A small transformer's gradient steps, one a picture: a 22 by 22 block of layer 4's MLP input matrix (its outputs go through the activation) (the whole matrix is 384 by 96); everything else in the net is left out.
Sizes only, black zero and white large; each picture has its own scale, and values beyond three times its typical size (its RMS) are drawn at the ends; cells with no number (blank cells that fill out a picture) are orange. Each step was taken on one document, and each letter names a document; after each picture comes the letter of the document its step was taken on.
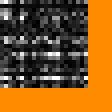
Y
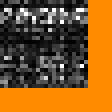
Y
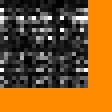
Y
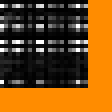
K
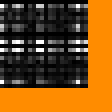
K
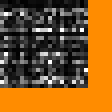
Y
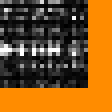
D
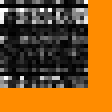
Y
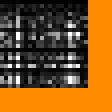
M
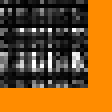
D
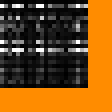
K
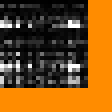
M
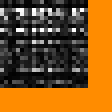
D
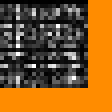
M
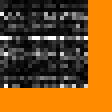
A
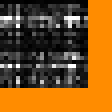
M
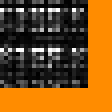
D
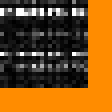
D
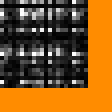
D
